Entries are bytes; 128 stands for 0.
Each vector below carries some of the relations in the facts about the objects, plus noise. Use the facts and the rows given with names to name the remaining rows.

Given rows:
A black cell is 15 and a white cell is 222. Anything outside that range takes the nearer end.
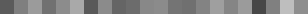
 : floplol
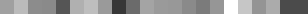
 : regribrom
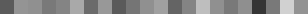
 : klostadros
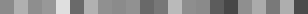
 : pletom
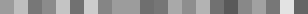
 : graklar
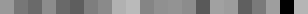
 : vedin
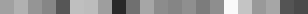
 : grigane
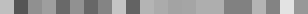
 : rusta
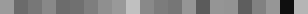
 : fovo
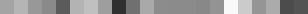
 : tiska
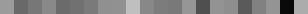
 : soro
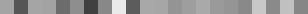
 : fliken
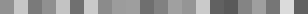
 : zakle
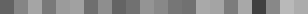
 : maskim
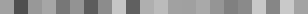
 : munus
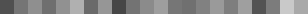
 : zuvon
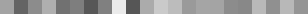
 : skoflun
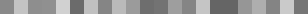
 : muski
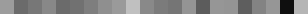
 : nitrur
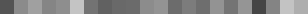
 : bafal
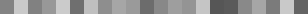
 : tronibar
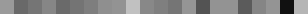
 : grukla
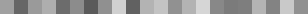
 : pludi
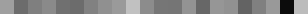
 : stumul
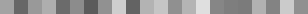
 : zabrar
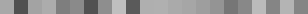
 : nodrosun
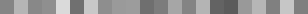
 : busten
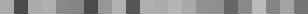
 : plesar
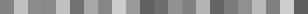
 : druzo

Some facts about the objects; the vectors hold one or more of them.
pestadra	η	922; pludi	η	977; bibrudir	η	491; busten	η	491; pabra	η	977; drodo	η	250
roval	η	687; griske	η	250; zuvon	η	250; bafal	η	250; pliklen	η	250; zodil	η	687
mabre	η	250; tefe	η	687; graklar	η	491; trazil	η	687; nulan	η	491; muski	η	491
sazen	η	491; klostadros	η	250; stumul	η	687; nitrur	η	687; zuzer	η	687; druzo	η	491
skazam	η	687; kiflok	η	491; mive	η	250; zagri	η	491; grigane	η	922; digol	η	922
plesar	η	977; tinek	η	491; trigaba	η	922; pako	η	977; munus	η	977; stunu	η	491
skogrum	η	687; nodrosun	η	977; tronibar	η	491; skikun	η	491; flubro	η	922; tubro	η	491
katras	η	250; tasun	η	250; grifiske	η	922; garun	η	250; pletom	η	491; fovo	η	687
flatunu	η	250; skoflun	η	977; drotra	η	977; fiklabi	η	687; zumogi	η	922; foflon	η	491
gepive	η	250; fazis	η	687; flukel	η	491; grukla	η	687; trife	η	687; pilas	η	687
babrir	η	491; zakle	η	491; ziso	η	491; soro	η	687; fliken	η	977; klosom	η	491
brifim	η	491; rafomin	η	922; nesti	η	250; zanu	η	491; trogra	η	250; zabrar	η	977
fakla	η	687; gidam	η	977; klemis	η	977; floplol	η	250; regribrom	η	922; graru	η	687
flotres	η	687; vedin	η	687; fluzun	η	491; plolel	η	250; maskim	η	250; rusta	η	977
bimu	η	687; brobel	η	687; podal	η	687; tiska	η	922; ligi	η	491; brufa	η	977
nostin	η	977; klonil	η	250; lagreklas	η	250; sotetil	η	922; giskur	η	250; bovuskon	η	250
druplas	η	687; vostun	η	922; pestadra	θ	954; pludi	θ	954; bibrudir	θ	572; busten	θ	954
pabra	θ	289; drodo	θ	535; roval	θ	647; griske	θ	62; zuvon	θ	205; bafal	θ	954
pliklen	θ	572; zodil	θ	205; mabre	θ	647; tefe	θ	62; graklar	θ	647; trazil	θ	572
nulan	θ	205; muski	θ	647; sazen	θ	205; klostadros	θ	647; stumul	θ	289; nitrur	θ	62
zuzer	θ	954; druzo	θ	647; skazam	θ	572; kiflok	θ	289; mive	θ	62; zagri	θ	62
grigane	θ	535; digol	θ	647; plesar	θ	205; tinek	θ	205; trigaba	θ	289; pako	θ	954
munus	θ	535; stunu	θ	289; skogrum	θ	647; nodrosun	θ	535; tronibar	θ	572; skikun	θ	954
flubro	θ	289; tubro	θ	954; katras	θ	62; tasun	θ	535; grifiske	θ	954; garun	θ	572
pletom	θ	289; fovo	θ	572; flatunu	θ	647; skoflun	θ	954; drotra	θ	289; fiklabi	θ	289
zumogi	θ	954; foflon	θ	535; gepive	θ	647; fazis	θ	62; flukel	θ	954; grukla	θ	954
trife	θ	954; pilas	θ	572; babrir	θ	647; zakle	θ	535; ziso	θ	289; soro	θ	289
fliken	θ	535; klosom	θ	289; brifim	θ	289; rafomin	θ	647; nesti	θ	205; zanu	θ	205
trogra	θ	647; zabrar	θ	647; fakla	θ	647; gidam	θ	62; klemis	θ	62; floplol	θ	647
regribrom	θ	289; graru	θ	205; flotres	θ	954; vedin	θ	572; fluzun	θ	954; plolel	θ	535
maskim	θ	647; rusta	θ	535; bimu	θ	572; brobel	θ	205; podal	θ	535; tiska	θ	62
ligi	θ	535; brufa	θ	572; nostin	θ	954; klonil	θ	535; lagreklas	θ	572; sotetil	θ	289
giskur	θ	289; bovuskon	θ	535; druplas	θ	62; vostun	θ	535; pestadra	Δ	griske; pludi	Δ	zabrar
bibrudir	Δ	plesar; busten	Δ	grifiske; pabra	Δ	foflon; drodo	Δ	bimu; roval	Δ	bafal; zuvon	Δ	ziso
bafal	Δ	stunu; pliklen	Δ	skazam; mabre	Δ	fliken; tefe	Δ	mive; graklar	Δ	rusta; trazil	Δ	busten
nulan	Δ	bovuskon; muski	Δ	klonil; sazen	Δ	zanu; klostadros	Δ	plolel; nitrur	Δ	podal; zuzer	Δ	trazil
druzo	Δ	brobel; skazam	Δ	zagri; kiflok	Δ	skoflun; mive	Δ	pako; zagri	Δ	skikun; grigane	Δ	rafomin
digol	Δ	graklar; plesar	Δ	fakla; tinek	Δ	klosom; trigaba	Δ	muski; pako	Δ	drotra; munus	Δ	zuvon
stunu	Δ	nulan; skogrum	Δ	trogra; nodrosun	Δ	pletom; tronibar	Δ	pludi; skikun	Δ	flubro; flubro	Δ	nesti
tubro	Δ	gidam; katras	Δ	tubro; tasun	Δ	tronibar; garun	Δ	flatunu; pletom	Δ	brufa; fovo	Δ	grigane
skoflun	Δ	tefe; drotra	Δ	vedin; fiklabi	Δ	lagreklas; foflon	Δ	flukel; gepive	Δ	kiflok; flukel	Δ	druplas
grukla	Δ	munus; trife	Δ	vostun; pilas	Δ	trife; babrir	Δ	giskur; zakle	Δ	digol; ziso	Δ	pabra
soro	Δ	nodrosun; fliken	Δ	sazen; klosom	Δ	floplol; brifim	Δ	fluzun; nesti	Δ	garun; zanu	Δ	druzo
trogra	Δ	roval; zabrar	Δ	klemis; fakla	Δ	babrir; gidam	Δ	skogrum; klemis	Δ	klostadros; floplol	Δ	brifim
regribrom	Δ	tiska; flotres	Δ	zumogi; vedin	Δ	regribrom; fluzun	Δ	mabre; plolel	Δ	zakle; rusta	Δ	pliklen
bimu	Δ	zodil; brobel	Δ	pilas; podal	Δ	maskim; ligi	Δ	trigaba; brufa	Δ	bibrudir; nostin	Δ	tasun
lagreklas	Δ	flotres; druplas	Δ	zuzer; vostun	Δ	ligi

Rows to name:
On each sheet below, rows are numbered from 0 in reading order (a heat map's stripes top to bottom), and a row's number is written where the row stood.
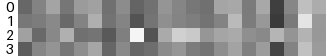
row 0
flatunu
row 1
pliklen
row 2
pako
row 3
gepive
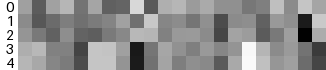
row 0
gidam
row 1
druplas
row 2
tefe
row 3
digol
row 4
flubro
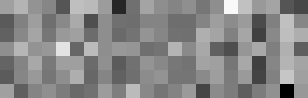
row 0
pestadra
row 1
mabre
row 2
klonil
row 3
babrir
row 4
giskur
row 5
katras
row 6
fakla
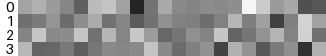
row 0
grifiske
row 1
nesti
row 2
ligi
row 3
skazam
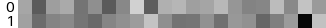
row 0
nostin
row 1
zodil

